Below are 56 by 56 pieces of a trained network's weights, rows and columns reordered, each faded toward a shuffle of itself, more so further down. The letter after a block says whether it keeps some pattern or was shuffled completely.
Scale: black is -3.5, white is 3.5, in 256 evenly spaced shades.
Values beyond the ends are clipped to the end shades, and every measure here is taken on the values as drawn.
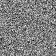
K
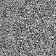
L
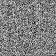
L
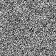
K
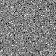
L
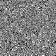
L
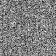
L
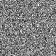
L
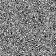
L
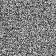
K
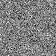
L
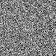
L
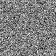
L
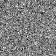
L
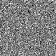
K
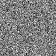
L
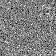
L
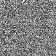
L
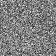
K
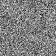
K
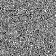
L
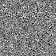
L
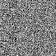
L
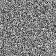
L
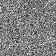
K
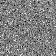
K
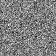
K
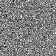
L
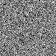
K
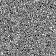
K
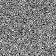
K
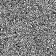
K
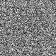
L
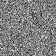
K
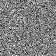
L
